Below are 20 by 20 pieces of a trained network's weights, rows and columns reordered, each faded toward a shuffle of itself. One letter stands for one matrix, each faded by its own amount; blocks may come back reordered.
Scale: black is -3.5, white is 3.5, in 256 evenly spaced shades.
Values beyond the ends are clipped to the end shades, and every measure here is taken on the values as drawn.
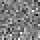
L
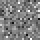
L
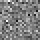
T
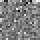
L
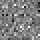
L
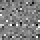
L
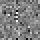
L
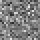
T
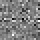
L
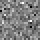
L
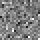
L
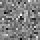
L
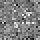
L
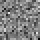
T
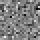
T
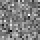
L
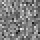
T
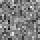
T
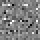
L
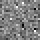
L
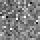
T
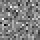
T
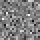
T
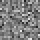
T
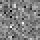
L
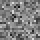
T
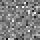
L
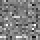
L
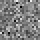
T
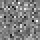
L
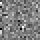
L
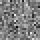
T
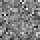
T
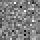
L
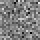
T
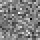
T
